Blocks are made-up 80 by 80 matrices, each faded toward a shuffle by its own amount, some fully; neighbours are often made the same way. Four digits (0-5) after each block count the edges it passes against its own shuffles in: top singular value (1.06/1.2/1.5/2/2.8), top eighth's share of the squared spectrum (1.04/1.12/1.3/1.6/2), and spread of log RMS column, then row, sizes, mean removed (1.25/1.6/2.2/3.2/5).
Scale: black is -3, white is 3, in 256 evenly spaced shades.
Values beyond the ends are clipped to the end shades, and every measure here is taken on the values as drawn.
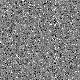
0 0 1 0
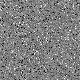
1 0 0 0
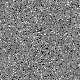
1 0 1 0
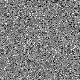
3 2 1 1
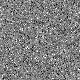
0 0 0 0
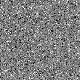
2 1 0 0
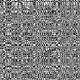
5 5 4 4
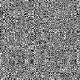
4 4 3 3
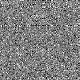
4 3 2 2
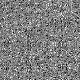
3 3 1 1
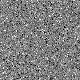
1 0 0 0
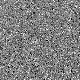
2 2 0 0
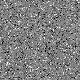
3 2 0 0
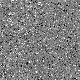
1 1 0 0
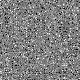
3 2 1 0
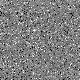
1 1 0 0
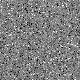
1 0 0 0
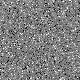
0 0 0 0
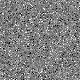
3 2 1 0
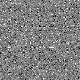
3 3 1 1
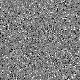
3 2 0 1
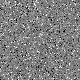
0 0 0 0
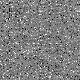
3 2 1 1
